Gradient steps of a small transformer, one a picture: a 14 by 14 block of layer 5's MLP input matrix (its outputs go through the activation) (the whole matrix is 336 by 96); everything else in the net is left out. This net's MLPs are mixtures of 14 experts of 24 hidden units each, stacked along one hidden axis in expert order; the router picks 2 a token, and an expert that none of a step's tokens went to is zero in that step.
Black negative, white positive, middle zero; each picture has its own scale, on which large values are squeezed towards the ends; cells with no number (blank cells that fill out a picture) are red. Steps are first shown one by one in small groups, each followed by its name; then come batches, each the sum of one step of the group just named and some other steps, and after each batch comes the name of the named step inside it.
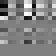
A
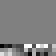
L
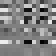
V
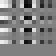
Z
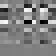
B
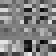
V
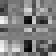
A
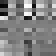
A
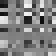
A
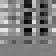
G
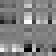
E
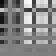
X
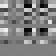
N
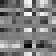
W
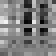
G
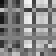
X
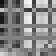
X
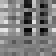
G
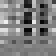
G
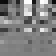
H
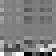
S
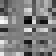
S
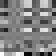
S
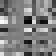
S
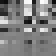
H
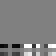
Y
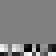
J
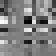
Y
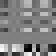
J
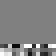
Y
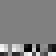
J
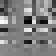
Y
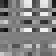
Y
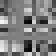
J
